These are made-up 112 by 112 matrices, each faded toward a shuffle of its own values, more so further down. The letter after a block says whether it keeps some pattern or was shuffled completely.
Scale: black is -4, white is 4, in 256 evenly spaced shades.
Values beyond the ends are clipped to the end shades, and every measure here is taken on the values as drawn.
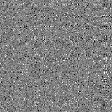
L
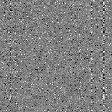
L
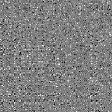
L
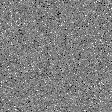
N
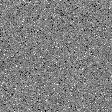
N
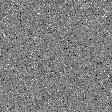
N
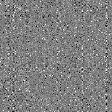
L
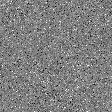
N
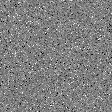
N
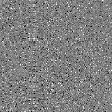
L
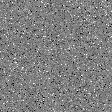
N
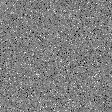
N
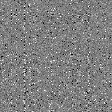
L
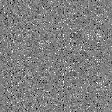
L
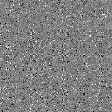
L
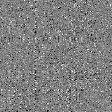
L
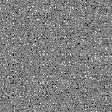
L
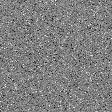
N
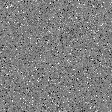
N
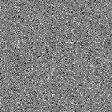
L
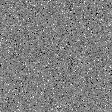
N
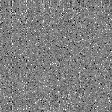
L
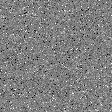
N
